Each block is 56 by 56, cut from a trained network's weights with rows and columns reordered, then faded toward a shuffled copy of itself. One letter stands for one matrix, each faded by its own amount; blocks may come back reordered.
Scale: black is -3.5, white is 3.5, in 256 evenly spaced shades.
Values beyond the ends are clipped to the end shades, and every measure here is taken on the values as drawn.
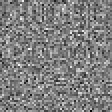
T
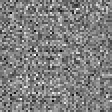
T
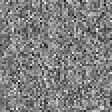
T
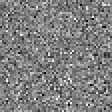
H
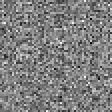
T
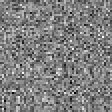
T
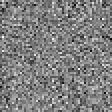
T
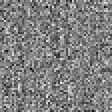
T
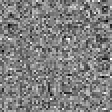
T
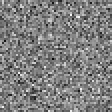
T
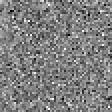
H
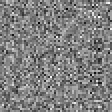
T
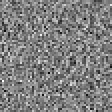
T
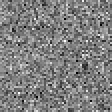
H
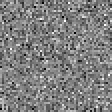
H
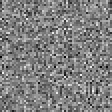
T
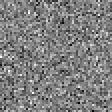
H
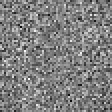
T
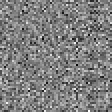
T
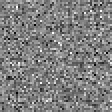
H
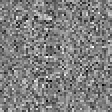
T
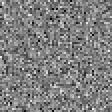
H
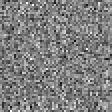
T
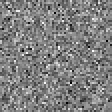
H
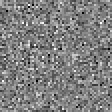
H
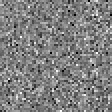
H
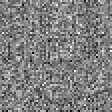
T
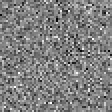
H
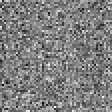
T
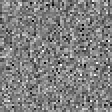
H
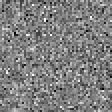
H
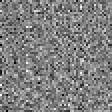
T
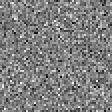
H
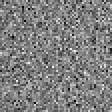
H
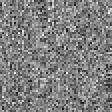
T
